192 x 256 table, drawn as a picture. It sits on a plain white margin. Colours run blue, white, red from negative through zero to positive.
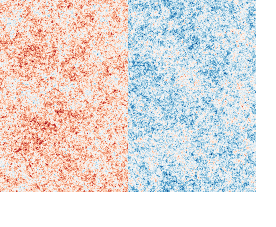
Seam: vertical, 50% of the way across, the left part higher. Grain: blotchy. Average level on the scale: 50%.
